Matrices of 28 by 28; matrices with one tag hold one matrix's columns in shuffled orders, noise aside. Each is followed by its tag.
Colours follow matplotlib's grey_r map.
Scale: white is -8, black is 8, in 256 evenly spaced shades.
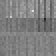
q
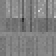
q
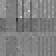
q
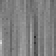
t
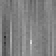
t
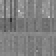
q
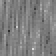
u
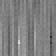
t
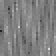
u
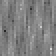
u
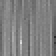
t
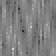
u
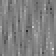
u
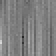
t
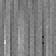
t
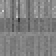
q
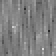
u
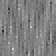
u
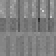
q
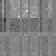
q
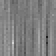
t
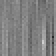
t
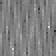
u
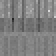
q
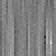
t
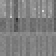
q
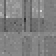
q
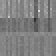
q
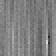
t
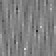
u
